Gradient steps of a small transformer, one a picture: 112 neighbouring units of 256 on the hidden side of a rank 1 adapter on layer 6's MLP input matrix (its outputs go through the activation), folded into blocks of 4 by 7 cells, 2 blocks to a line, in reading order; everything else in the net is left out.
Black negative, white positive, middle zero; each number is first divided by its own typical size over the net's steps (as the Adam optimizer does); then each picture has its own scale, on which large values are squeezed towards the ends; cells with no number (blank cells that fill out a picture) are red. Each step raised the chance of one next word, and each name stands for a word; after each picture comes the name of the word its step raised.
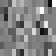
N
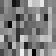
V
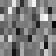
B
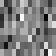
B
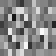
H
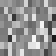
H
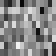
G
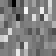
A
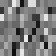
B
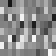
N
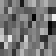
B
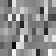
N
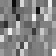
A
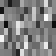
A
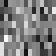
G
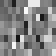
V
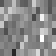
B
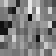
V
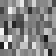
B
